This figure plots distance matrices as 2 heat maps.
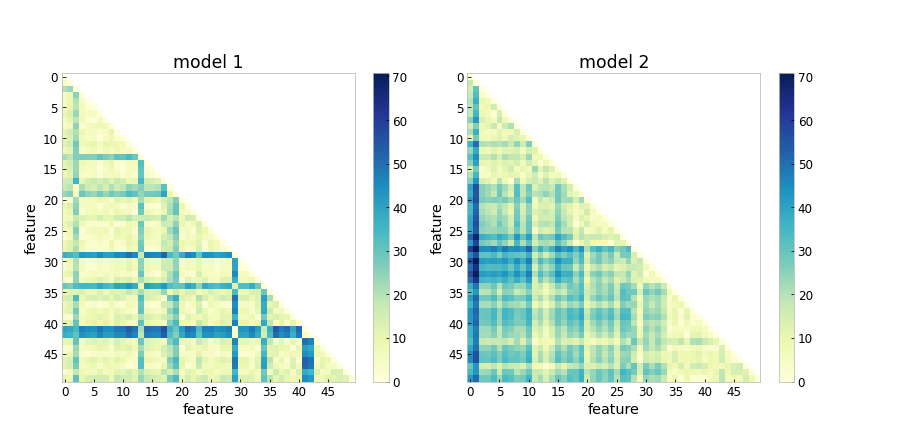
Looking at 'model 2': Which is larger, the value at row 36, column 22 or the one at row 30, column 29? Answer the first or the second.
the first
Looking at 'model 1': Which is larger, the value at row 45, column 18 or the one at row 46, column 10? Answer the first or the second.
the first
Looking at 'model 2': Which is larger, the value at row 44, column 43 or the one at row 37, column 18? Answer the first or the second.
the second
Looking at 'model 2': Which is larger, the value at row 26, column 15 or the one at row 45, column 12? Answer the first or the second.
the first
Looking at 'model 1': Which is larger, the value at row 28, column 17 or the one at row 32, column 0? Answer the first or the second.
the first
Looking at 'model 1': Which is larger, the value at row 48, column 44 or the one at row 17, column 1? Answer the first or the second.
the second
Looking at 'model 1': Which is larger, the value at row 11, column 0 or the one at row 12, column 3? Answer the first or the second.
the first
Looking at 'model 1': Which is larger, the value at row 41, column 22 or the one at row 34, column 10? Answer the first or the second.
the first
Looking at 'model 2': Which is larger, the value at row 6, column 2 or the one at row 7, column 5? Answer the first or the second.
the second
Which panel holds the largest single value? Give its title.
model 2
